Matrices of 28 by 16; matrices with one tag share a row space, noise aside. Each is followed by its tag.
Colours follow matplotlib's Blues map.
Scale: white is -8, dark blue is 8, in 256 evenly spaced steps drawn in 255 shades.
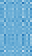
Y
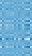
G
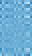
G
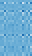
Y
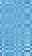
G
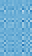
Y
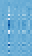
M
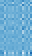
Y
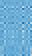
Y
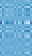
G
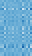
Y
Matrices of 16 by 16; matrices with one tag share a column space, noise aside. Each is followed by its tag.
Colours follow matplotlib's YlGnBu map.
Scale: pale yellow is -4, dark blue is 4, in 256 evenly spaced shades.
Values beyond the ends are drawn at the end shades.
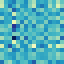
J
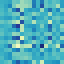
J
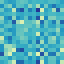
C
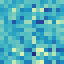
C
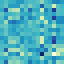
C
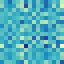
J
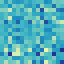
C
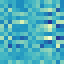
J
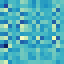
J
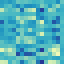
C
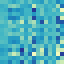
C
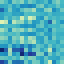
C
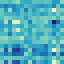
C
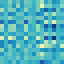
J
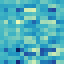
C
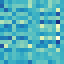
J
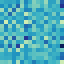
J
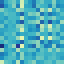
J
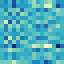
J
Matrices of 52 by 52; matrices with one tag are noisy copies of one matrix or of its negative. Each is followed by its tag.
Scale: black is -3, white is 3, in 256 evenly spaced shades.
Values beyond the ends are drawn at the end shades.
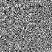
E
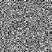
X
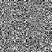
X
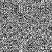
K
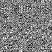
K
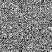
K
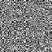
X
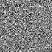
E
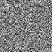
E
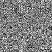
K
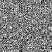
K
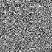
E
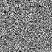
E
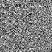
E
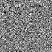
E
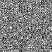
K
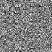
E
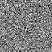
E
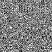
K
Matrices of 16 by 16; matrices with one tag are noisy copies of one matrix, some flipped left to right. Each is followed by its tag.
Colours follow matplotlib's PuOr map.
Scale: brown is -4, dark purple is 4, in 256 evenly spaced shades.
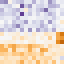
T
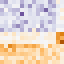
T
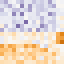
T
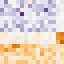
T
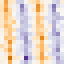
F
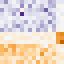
T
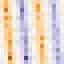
F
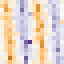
F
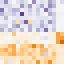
T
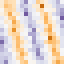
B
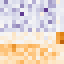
T
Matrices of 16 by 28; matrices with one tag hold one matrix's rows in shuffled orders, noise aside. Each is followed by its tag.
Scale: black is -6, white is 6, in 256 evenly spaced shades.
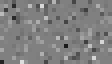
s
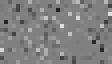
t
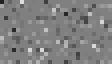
s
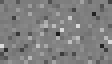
t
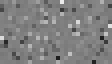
t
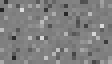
s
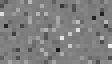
t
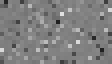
t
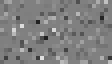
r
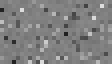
s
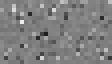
r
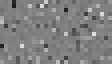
s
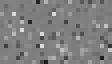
r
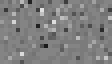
r
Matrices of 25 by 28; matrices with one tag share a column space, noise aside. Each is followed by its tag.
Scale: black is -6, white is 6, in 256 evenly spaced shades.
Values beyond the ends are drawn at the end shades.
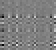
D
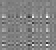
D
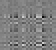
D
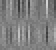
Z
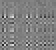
D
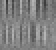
Z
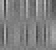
Z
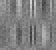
Z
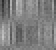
Z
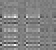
D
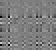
D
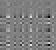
D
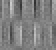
Z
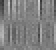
Z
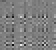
D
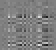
D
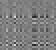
D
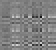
D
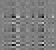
D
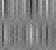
Z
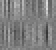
Z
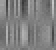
Z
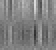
Z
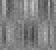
Z
